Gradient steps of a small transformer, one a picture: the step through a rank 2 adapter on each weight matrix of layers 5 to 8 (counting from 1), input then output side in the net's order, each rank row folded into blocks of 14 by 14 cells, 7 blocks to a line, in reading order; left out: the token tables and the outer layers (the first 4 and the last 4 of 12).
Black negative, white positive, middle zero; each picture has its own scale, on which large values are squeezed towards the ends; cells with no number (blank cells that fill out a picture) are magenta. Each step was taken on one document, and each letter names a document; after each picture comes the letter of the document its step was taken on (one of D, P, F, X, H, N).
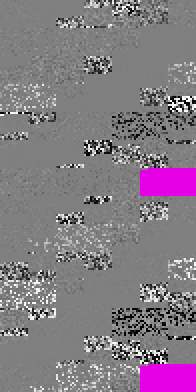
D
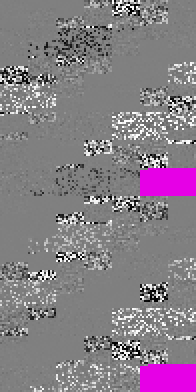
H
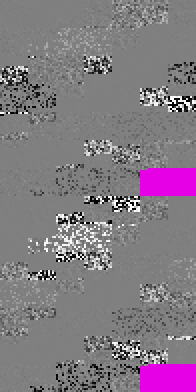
D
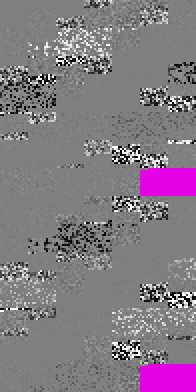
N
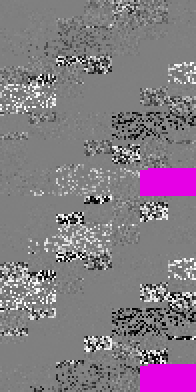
D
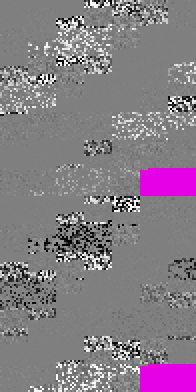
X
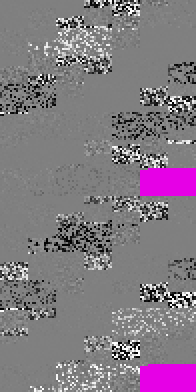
N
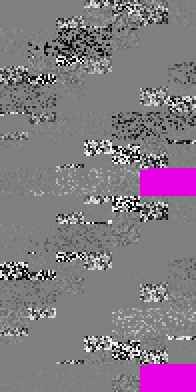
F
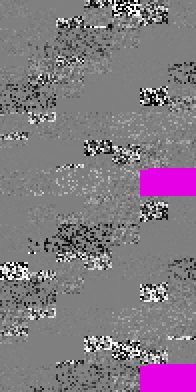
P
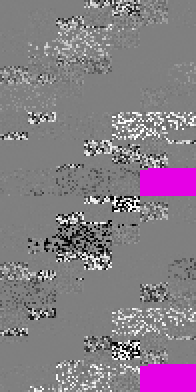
X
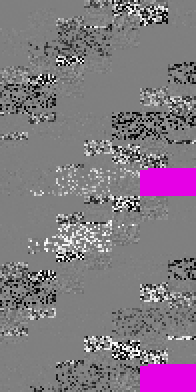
P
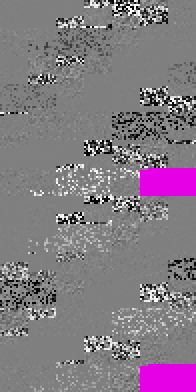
P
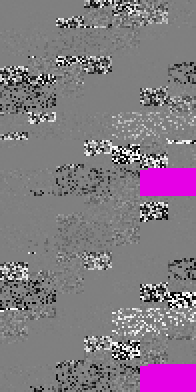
N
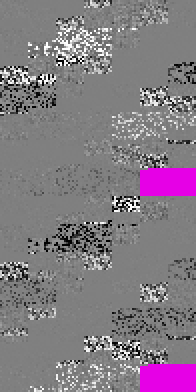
X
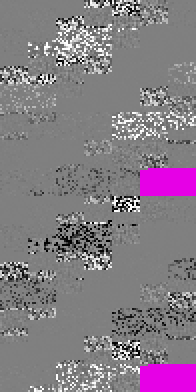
X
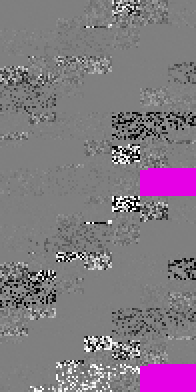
F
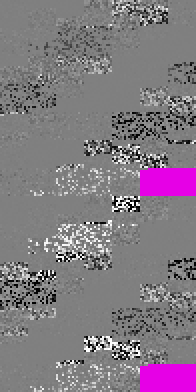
P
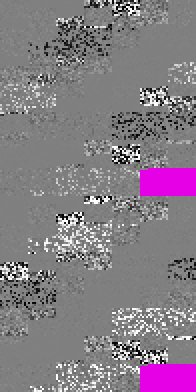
P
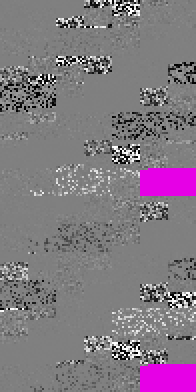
N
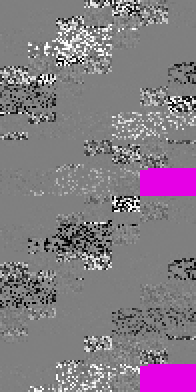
X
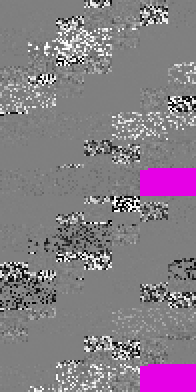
X
